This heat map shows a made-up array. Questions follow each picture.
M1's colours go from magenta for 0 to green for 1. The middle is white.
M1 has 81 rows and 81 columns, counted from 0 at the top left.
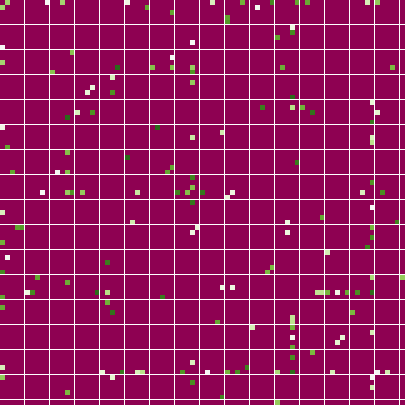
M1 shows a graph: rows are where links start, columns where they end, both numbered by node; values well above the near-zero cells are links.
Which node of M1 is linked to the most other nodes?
node 74
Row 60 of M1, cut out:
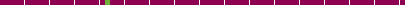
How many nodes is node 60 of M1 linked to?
1
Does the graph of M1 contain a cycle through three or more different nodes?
no
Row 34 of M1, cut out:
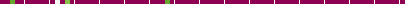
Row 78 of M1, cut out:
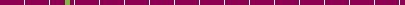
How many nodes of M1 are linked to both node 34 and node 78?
1
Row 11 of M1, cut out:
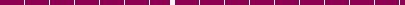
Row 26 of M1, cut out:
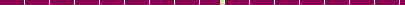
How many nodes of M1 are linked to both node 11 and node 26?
0
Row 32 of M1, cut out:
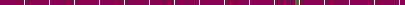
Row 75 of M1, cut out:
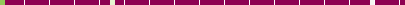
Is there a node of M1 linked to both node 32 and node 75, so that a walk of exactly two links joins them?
no
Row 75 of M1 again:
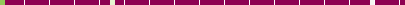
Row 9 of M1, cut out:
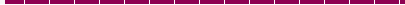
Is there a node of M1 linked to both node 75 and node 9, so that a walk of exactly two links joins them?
yes
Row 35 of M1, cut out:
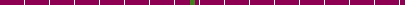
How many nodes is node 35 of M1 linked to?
1
